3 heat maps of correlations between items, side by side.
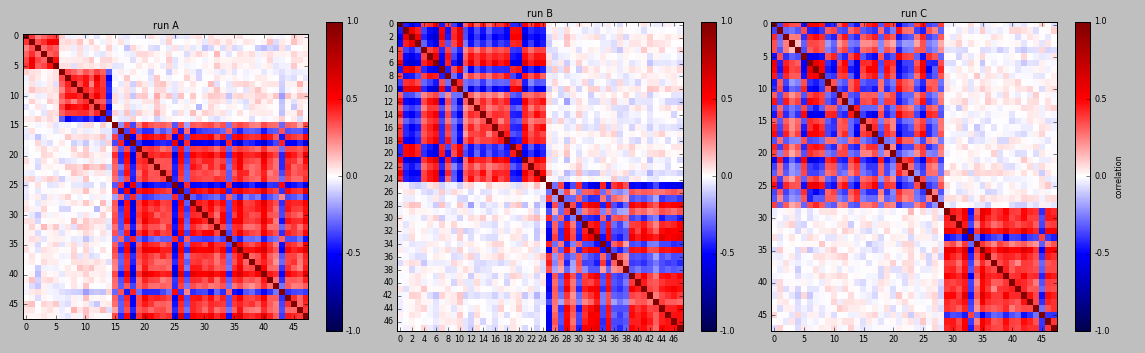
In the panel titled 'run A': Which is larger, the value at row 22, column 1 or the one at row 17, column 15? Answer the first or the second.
the second
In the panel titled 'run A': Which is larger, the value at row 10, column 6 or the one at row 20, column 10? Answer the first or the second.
the first
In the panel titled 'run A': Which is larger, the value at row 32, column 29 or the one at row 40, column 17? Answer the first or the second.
the second
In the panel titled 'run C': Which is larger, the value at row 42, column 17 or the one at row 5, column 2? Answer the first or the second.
the first
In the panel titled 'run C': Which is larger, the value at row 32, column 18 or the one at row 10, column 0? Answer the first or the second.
the first
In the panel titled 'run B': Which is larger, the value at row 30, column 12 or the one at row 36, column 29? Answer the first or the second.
the first
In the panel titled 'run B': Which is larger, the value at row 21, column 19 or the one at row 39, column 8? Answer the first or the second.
the second
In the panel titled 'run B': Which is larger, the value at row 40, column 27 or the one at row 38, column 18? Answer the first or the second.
the second
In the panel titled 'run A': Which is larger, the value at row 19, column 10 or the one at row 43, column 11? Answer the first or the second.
the first
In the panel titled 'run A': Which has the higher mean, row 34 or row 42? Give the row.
42
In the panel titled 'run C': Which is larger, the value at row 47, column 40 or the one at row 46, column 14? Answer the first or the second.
the first
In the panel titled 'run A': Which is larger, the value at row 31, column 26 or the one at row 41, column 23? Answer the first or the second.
the first
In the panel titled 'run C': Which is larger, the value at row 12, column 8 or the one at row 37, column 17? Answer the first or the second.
the first
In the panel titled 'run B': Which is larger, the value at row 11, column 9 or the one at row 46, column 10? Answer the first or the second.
the second
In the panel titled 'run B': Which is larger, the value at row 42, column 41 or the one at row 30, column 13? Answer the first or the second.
the first
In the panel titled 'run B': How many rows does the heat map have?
48
